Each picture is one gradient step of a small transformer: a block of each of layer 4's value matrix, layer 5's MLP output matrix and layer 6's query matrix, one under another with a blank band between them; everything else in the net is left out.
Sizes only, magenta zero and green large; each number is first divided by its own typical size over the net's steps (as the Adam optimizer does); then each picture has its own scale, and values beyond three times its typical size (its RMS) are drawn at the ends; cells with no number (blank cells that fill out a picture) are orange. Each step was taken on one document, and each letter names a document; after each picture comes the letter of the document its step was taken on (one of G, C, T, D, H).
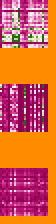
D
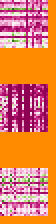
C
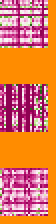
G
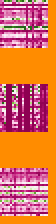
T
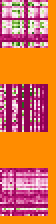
C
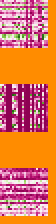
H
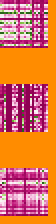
G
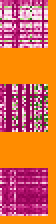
G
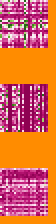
T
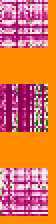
G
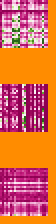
D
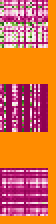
C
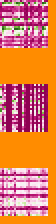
H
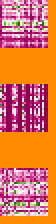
H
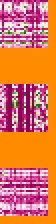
H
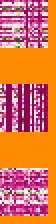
H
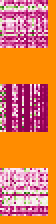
C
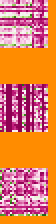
G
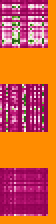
D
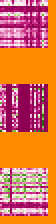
C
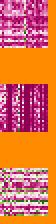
T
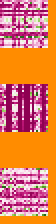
T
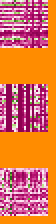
T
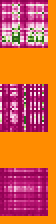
D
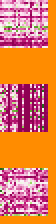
C
